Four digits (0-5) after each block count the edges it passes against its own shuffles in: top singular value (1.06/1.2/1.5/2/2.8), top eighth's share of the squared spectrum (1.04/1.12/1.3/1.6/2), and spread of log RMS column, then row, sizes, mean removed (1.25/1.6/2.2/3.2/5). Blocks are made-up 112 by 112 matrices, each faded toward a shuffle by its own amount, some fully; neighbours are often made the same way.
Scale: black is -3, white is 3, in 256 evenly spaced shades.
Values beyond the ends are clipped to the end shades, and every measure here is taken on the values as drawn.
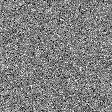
0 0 0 0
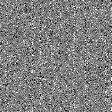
1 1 3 0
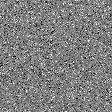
0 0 0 0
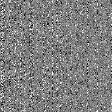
1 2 4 0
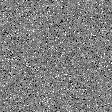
0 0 0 0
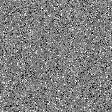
0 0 2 0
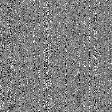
2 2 4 0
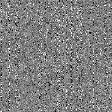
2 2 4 0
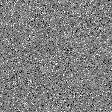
0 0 0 0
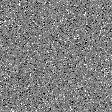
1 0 1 0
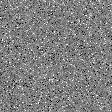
0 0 0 0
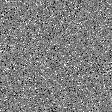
0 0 0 0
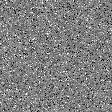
0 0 0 0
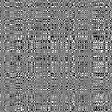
5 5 4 4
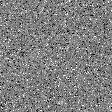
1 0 0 0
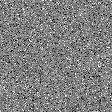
2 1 0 0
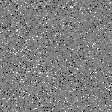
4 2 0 1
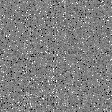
3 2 1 1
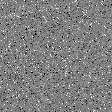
3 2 1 0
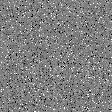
2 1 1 0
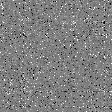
3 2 1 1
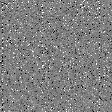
3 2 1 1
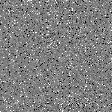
3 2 1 1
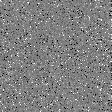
2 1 0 0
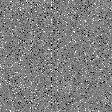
3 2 1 0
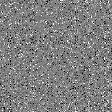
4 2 2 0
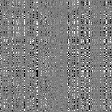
5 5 5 3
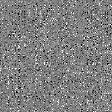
4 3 3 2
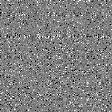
4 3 2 2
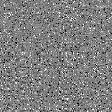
4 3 2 2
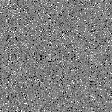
4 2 1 1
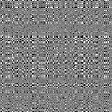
5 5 4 4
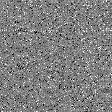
3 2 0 1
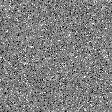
2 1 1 0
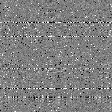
5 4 1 3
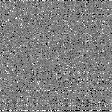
4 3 1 3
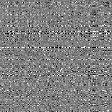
5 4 2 4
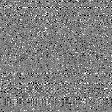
4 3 1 3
